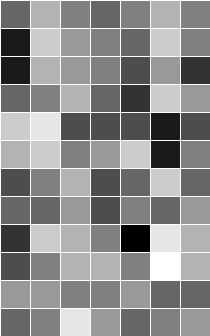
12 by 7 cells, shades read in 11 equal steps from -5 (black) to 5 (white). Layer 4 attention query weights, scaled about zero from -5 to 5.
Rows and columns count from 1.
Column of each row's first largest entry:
2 2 2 6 2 2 6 3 6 6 1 3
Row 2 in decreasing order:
3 3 1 0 0 -1 -4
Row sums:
2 2 -5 1 -5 5 -1 -3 3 9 1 4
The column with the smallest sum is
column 1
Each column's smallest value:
-4 -1 -2 -2 -5 -4 -3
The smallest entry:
-5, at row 9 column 5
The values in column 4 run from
-2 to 2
